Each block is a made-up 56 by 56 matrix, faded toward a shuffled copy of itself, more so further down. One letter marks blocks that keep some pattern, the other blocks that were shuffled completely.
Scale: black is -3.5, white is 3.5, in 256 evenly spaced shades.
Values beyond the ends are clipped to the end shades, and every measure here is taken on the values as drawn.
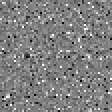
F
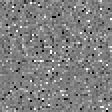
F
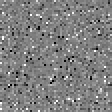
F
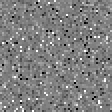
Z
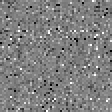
F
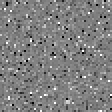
Z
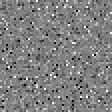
Z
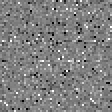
F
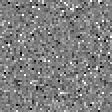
Z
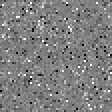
Z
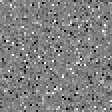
Z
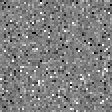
Z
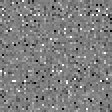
F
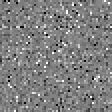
F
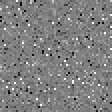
Z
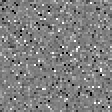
Z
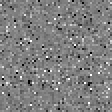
F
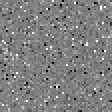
Z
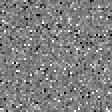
F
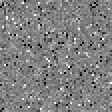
Z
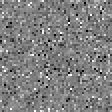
F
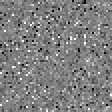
Z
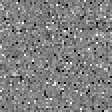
F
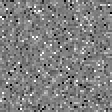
Z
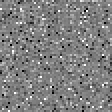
F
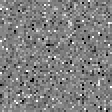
F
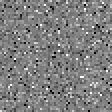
F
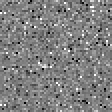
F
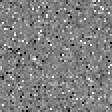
Z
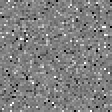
Z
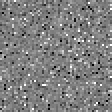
Z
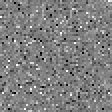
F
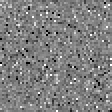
Z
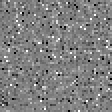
F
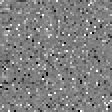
F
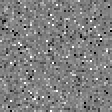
Z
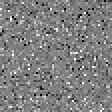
Z
